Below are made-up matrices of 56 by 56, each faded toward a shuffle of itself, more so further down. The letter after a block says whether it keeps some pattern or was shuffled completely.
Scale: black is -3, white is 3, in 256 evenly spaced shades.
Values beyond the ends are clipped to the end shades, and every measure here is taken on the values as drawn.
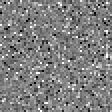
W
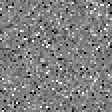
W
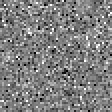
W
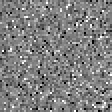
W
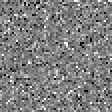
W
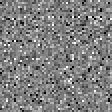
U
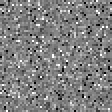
W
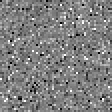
W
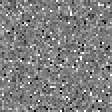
W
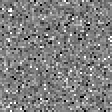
W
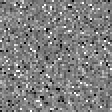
W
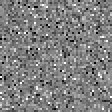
W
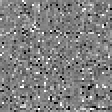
U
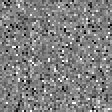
W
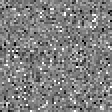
W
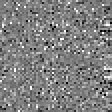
U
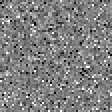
W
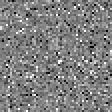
U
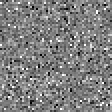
W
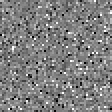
W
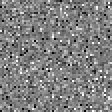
W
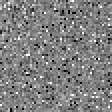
W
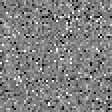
U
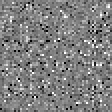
U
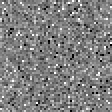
W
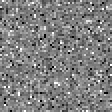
W
